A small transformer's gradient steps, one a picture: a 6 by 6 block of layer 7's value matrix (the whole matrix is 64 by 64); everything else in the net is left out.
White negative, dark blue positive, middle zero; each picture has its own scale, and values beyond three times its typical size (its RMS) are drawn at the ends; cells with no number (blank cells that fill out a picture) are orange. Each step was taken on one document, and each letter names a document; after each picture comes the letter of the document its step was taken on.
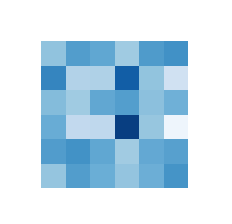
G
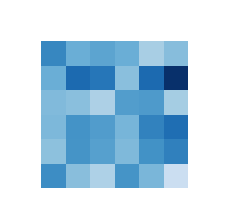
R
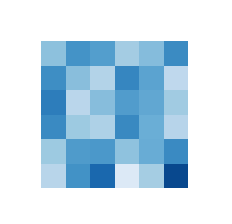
G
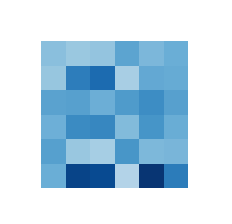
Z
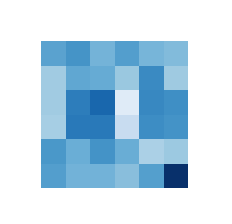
Z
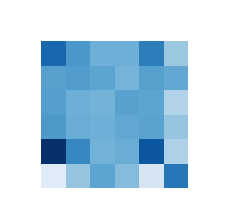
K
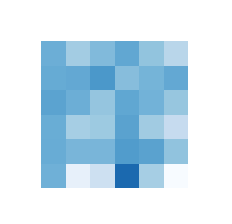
R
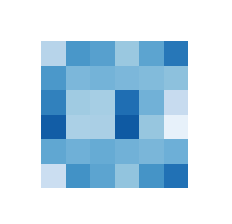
G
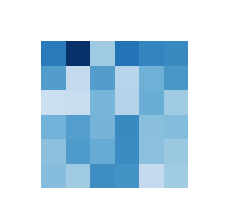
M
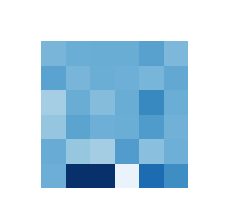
Z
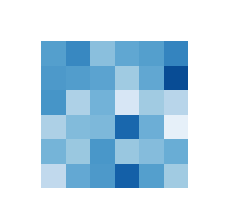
M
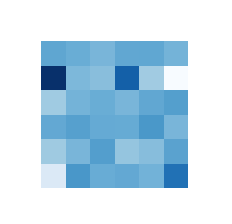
G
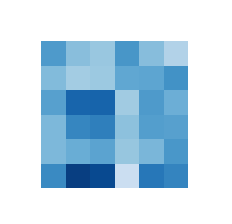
Z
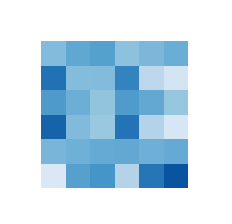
G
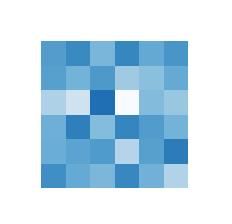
M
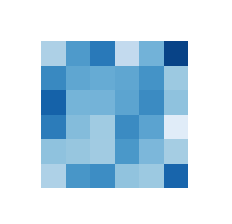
G
